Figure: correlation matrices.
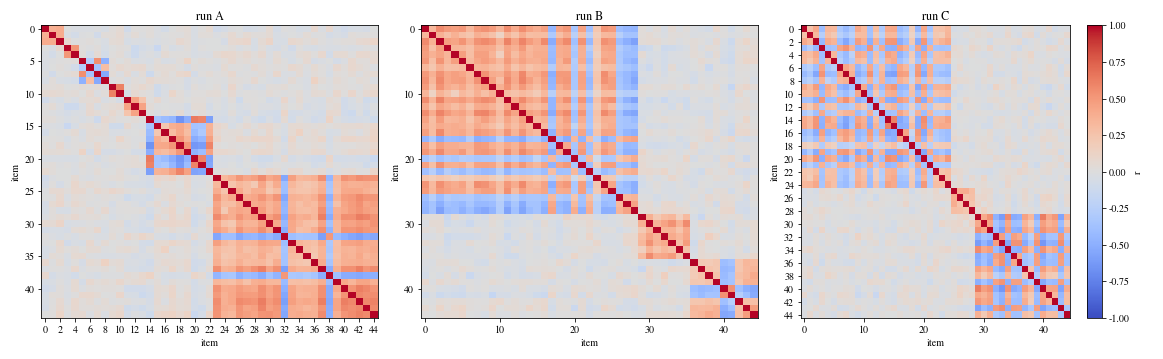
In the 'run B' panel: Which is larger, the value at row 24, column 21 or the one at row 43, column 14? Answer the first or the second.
the first
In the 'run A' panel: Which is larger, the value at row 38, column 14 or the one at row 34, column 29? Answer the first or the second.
the second
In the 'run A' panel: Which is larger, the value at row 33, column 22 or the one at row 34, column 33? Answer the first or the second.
the second
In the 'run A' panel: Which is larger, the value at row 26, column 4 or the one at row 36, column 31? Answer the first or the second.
the second
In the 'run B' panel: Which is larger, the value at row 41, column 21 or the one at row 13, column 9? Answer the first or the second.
the second
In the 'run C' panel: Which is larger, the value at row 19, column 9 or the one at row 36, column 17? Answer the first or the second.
the second
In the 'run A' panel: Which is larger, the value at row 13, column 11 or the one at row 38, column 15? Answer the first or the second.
the first
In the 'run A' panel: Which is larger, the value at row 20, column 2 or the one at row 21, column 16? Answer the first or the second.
the first
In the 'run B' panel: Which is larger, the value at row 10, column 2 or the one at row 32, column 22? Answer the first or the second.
the first
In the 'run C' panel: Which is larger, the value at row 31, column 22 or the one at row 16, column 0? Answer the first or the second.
the first
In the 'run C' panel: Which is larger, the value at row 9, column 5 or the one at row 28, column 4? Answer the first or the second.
the first
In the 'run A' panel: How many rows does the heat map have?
45
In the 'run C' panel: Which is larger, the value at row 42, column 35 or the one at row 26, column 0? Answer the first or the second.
the second
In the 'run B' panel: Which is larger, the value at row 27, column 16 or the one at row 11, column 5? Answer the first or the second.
the second
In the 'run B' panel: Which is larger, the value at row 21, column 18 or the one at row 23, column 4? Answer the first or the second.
the first
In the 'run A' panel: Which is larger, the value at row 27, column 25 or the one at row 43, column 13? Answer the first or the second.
the first
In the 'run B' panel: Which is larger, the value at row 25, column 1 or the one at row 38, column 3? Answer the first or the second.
the first
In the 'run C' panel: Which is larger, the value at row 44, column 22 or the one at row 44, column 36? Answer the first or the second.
the first
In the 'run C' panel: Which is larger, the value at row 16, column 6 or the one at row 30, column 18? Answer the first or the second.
the first
